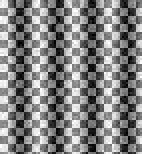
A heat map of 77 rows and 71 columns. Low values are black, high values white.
No overall slope runs across the table. There is no seam. Overall the values sit about 50% of the way up the scale. Stripes running up and down repeat 4 times from left to right.
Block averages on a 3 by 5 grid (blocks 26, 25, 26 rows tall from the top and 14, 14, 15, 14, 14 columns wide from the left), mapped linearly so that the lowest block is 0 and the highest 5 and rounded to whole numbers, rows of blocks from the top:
25420 / 25420 / 25420
